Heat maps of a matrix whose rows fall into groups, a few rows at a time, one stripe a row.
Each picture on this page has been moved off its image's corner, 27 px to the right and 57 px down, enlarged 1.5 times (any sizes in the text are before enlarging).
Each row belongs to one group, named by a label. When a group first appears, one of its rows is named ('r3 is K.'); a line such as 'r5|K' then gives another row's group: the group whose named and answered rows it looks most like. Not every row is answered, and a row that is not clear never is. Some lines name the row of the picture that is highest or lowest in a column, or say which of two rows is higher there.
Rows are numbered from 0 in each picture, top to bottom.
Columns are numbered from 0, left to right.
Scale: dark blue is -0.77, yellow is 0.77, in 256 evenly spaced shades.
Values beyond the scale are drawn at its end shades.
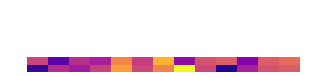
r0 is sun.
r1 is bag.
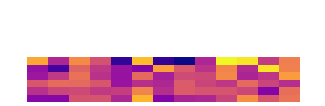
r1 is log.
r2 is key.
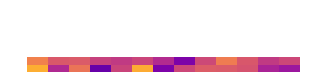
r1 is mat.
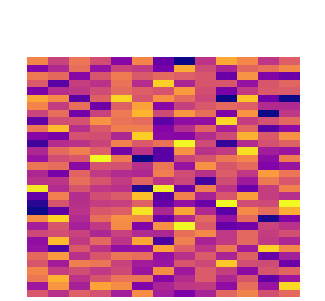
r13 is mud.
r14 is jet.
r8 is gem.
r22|bag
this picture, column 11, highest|25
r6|mat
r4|bag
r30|mud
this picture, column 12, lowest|5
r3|sun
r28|sun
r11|bag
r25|log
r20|bag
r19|gem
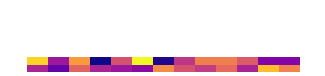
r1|log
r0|mat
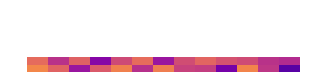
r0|mat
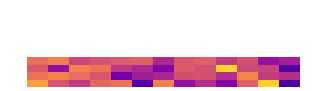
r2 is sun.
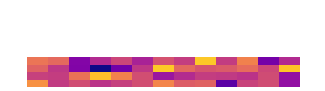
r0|jet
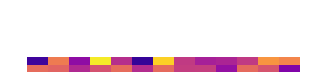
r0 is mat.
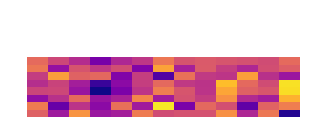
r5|key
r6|sun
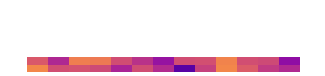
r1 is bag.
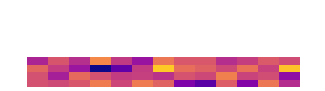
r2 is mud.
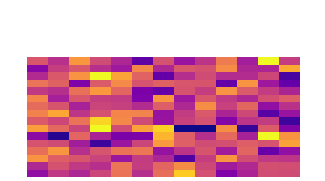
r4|mud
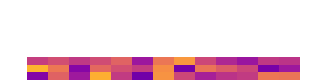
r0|bag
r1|jet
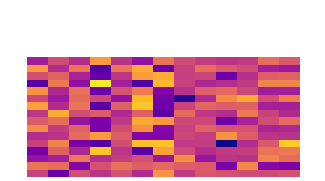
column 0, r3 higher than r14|No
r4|mat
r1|mat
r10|mud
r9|mat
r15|sun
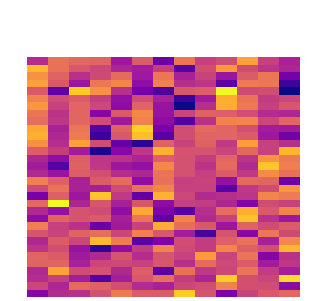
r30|mud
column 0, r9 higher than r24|Yes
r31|bag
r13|log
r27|jet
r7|mat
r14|log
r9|mat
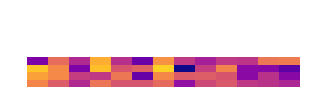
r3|jet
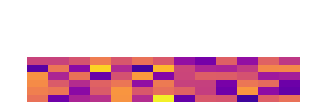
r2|mat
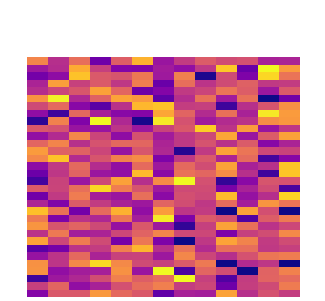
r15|key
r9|jet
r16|bag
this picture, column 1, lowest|7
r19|log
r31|gem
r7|log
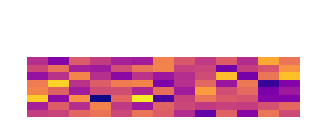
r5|mat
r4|jet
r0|log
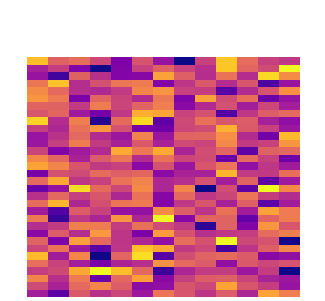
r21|sun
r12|sun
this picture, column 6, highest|21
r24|mud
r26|mat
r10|key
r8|mat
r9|mud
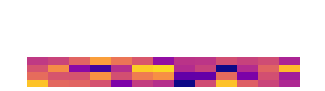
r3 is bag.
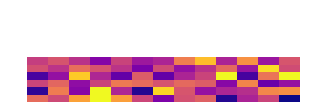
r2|key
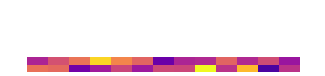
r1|jet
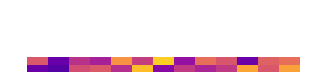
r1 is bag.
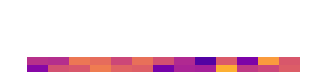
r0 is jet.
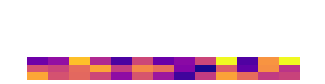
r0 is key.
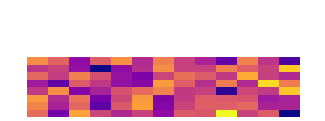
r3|log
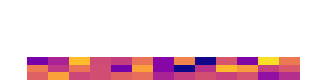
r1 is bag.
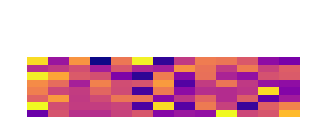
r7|gem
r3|jet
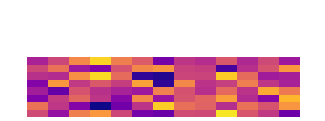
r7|mud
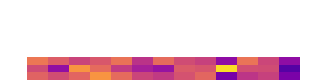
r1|mud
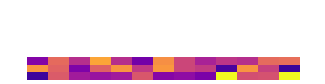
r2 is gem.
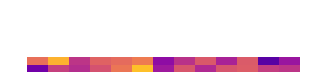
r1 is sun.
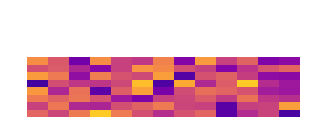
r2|jet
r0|jet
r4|mat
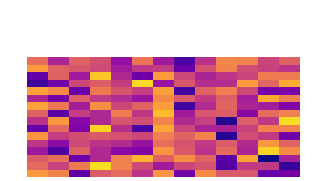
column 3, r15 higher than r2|No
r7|sun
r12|log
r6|jet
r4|jet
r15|jet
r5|log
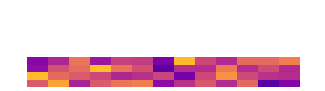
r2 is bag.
